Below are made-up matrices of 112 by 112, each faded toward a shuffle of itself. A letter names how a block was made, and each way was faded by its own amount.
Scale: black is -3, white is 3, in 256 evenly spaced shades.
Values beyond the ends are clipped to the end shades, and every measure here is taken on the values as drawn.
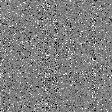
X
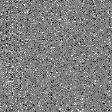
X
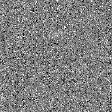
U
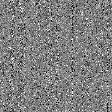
U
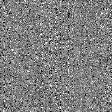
U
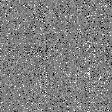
X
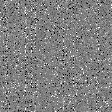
X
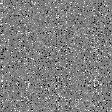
X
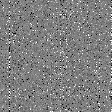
X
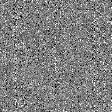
U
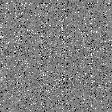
X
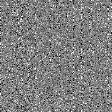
U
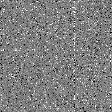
X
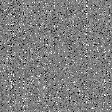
X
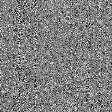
U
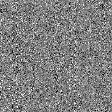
U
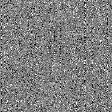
U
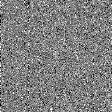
U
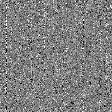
U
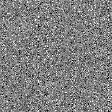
U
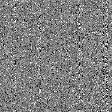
U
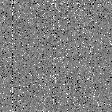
X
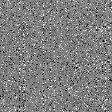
X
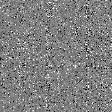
X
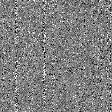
U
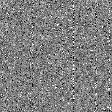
U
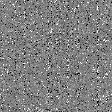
X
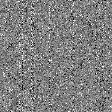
U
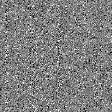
U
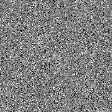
U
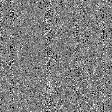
U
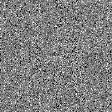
U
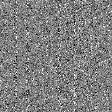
U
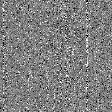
U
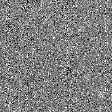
U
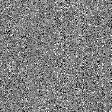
U
